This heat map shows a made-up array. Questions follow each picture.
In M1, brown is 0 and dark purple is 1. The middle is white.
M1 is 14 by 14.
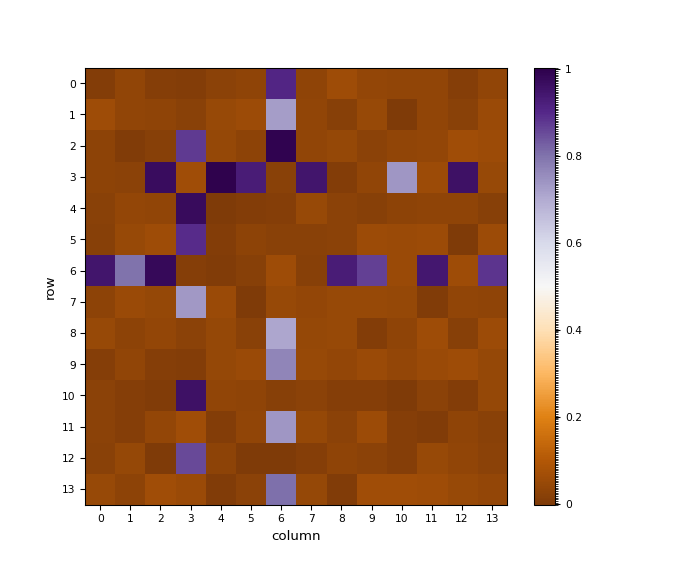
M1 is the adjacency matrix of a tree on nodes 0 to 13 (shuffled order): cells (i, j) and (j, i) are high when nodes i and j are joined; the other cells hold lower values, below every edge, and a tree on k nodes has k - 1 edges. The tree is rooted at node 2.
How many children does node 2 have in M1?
2
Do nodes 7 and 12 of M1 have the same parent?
yes
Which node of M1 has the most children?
6
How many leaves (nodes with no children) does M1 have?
11
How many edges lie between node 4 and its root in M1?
2
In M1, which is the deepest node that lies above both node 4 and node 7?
3
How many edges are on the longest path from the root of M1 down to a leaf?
2
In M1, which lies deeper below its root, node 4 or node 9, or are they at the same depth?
the same depth
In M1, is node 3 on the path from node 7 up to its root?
yes
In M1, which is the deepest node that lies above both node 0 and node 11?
6
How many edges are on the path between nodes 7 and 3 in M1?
1
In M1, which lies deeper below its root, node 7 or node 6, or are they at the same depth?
node 7
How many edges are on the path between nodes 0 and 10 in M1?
4
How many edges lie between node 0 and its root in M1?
2
